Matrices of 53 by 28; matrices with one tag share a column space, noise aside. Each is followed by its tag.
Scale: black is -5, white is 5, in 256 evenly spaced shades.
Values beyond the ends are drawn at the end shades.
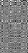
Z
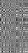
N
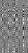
N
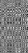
N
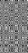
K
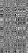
N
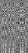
N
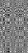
N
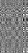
N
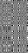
K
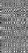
N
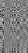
N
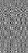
N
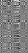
Z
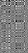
Z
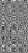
K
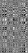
N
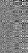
Z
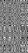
K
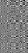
Z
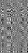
N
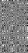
K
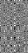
K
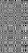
K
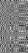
K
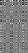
Z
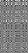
Z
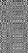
Z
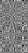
K
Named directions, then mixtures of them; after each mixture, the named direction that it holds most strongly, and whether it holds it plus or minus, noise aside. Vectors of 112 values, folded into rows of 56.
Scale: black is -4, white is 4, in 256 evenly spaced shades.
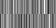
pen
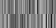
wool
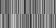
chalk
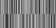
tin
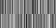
pen, plus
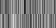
chalk, plus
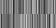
pen, minus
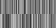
chalk, plus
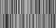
tin, plus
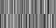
pen, plus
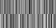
wool, plus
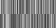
chalk, minus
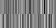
pen, minus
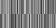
chalk, minus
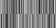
tin, plus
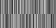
tin, plus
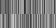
chalk, plus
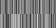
chalk, plus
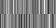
pen, plus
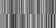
wool, plus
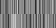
chalk, plus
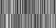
tin, minus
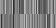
chalk, minus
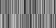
chalk, plus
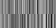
wool, plus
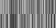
wool, plus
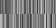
chalk, plus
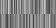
tin, plus
